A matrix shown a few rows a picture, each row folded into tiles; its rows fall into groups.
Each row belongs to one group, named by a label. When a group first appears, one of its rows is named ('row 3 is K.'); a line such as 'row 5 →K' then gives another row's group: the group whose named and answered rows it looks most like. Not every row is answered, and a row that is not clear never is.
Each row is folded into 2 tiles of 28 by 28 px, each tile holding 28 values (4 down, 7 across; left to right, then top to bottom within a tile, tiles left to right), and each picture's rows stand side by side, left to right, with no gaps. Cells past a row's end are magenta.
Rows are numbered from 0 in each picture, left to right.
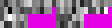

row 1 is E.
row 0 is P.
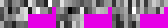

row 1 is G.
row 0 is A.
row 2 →E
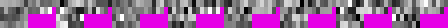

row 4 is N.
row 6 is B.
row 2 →P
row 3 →A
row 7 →N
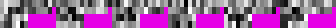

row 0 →G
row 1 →B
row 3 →E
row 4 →N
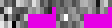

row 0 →N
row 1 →P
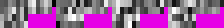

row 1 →A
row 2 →G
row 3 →N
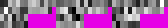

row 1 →B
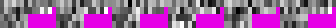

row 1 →E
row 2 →E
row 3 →B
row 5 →A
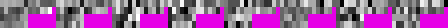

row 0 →G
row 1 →G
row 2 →E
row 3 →B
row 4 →A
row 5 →P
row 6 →B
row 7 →P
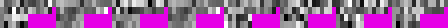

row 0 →A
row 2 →P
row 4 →N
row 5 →B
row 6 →P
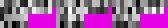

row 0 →A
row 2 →A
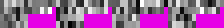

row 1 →A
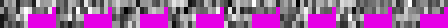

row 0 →E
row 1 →A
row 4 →P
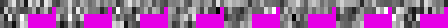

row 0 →P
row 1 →E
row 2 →N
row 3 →E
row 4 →G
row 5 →N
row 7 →N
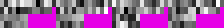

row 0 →P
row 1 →A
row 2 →B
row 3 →A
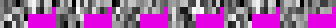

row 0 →P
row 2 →N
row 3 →B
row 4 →P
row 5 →G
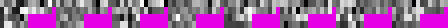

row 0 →B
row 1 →P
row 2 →B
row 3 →P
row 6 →G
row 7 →E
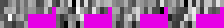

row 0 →P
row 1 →E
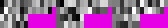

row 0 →N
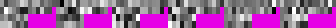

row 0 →N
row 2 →N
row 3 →N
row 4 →A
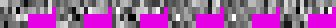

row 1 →B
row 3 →P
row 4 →P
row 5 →E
